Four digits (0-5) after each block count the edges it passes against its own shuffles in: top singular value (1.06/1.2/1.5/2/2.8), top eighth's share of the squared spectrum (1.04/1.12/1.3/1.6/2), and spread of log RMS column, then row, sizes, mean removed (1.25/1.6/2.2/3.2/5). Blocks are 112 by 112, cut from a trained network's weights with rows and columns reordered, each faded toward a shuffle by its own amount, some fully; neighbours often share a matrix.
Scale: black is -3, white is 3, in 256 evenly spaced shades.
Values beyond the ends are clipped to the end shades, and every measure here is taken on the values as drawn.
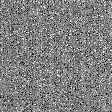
2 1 0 1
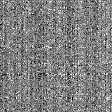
4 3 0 3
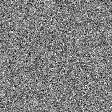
2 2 0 0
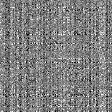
4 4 1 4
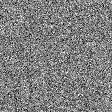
1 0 0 0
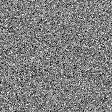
1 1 0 0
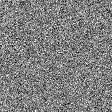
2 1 0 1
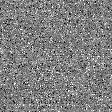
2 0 0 0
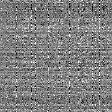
4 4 4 1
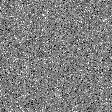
0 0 0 0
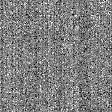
3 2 0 2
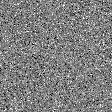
0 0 0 0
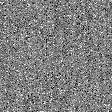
1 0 0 0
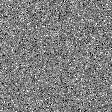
0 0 0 0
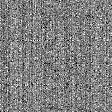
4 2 0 2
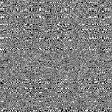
4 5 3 4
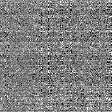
4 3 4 1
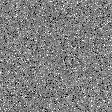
0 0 0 0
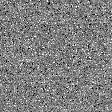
0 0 0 0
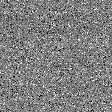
1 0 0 0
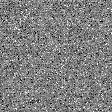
2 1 1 0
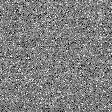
1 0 0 0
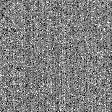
3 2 0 1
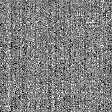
3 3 0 2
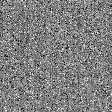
1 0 0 0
